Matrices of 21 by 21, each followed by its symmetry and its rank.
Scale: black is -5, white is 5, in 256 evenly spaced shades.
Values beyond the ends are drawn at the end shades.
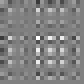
symmetric, rank one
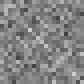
symmetric, full rank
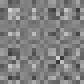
symmetric, rank two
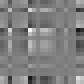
symmetric, rank one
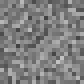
symmetric, full rank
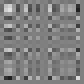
symmetric, rank one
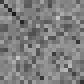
symmetric, full rank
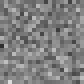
neither, full rank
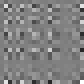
symmetric, rank two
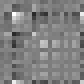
symmetric, rank two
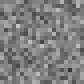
neither, full rank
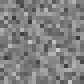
neither, full rank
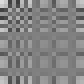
symmetric, rank one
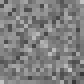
symmetric, full rank
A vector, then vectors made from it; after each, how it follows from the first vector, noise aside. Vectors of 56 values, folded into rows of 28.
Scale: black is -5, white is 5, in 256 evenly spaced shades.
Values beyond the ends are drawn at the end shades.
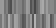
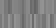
shrunk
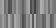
copied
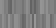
shrunk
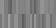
shrunk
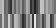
scaled up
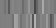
partly zeroed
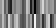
scaled up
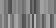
copied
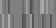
partly zeroed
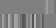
partly zeroed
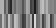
scaled up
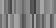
copied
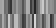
scaled up
